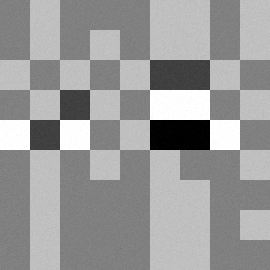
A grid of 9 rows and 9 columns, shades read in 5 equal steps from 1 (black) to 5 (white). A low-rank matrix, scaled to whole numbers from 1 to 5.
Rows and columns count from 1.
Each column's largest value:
5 4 5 4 4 5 5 5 4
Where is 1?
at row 5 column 6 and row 5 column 7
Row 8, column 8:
3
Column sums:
30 33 29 30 29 32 31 30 32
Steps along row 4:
up down up down up same down up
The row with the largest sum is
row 4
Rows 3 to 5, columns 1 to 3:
4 3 4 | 3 4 2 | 5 2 5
